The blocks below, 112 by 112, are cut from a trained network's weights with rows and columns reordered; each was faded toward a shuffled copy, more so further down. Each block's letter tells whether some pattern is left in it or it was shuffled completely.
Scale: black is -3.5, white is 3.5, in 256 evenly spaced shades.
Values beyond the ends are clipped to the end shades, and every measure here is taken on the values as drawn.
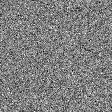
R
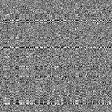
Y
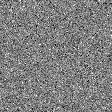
R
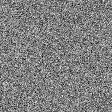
R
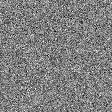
R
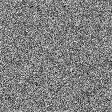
R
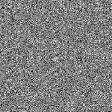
Y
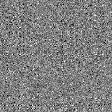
Y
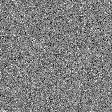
R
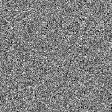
Y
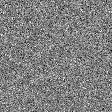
R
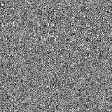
Y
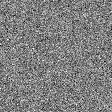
R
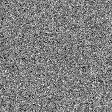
R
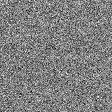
R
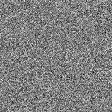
Y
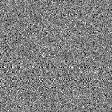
Y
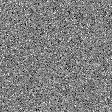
R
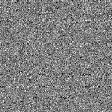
Y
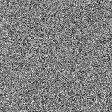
Y
